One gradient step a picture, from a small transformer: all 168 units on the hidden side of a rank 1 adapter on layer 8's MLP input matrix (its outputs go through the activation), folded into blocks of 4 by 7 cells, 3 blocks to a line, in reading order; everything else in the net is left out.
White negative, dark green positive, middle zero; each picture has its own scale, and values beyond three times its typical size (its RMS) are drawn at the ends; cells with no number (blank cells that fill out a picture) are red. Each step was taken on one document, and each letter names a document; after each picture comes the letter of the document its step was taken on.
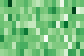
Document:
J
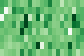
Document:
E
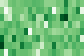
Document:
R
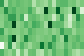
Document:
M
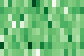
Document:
M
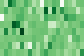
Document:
J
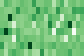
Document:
M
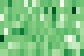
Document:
J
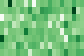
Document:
J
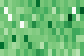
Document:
M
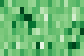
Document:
E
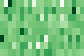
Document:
J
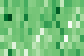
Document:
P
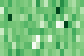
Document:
P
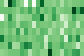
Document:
J
